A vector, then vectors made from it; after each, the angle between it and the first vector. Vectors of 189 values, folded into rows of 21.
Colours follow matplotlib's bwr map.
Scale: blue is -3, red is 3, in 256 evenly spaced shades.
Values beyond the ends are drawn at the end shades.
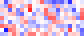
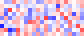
partly opposed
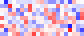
nearly parallel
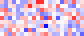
partly aligned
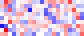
nearly opposite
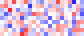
partly opposed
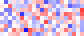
partly aligned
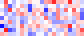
nearly opposite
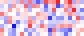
partly opposed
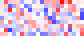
nearly opposite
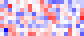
nearly parallel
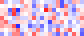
partly aligned
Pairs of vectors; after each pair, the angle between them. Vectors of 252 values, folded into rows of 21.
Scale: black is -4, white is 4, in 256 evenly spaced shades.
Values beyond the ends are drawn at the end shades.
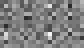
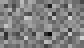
nearly opposite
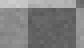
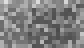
partly aligned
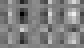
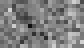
partly aligned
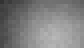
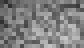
partly aligned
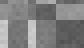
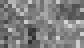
partly opposed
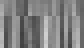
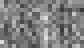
partly aligned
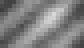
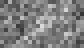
partly aligned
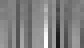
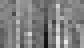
nearly opposite
